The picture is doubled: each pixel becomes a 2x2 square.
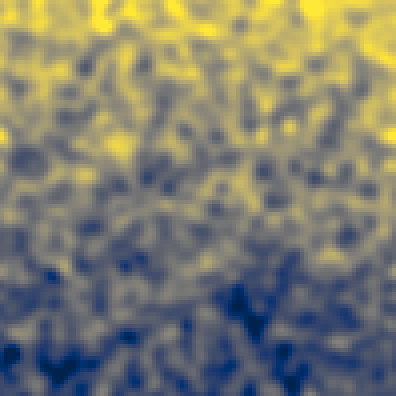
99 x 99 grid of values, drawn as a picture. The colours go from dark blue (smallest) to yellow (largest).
Stripes: none. Lone odd cells: none. Grain: blotchy. Average level on the scale: 50%. Ninth with the highest average: top right. Slope: up to the top.
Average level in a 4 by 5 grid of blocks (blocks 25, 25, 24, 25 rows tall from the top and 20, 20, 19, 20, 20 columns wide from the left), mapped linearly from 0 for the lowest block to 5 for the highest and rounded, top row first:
55555 | 33333 | 22222 | 01101
